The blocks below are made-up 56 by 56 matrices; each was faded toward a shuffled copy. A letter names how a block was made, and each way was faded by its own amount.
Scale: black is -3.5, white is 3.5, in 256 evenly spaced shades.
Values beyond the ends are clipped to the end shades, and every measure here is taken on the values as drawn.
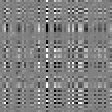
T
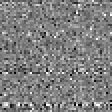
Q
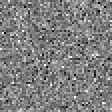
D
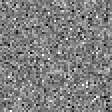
D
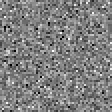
D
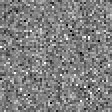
D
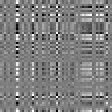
T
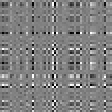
T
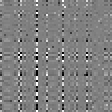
T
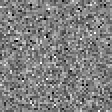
D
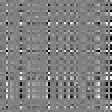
T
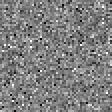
D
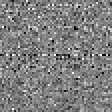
Q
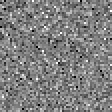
D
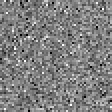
D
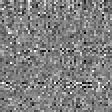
Q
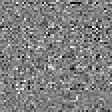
Q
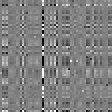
T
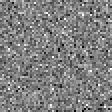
D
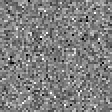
D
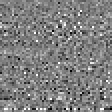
Q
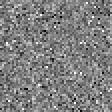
D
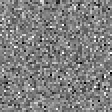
D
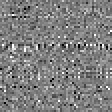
Q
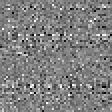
Q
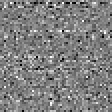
Q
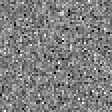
D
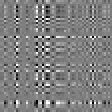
T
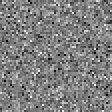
D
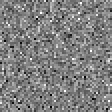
D
